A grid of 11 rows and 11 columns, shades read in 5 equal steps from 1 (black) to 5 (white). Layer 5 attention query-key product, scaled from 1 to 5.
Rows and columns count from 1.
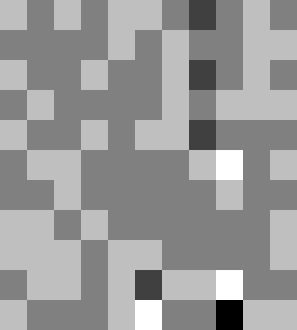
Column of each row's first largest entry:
1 5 1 2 1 9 3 1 1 9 6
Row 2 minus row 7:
0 0 -1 0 1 0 1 0 -1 1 1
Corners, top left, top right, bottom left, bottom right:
4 3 4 4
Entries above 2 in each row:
10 11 10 11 10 11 11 11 11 10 10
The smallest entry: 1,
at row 11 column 9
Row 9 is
4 4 4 3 4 4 3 3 3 3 4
